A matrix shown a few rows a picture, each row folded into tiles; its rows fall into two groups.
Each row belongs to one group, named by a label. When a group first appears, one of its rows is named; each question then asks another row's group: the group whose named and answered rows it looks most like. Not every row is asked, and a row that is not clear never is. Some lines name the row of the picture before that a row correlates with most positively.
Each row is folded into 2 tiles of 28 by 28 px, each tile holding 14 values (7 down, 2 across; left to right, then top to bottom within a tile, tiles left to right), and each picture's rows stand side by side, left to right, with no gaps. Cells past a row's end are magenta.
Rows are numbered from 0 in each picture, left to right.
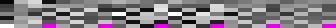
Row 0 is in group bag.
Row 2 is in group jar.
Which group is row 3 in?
jar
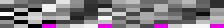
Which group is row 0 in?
jar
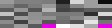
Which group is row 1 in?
bag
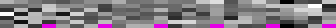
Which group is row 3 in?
bag
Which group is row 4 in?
bag
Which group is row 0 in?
jar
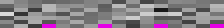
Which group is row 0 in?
jar
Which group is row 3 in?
jar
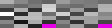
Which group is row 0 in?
jar
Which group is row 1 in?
jar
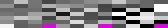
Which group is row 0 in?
bag
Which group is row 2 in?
jar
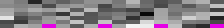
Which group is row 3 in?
bag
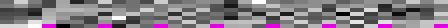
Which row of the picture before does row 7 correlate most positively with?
2
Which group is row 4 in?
bag
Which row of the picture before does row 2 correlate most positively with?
0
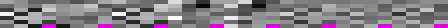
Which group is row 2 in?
jar
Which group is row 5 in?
jar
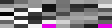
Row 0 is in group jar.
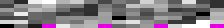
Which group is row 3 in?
bag
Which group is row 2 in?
bag
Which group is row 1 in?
bag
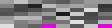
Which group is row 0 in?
bag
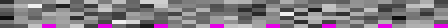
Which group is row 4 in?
bag
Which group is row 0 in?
bag
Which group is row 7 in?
bag
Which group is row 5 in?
jar
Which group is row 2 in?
bag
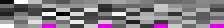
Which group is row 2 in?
jar
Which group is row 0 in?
bag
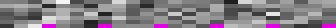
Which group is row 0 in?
bag
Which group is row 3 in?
jar
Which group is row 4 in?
bag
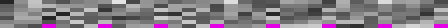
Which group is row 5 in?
bag
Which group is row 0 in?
bag
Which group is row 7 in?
bag
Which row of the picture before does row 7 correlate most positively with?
0
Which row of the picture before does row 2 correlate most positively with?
0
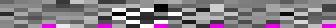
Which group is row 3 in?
jar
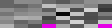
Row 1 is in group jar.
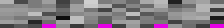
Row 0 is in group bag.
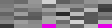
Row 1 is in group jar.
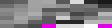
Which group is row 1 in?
bag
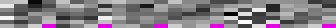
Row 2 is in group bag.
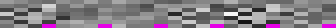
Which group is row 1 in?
bag
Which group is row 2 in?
bag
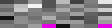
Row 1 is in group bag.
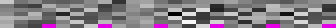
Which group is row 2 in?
bag
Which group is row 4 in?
jar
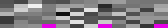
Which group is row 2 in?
jar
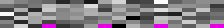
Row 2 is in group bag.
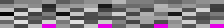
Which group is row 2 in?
jar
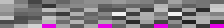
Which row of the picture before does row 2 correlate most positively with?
2
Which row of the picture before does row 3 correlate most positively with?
2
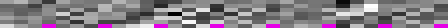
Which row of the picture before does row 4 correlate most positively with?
1
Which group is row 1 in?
jar
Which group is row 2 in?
bag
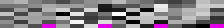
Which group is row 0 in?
jar
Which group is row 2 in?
jar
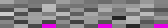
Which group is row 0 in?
jar
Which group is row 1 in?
jar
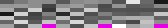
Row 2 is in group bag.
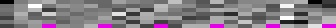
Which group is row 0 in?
bag
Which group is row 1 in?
bag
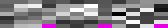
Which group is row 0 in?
bag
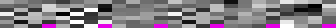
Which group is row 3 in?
jar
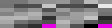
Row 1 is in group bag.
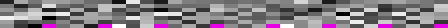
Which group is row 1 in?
jar
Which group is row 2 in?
bag
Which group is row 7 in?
jar
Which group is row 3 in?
jar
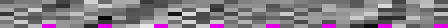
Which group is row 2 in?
bag
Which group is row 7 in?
bag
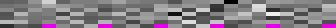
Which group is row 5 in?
jar
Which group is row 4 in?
bag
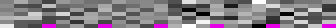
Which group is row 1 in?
jar
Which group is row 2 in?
jar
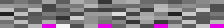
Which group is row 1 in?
bag
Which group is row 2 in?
jar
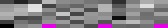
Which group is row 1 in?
jar
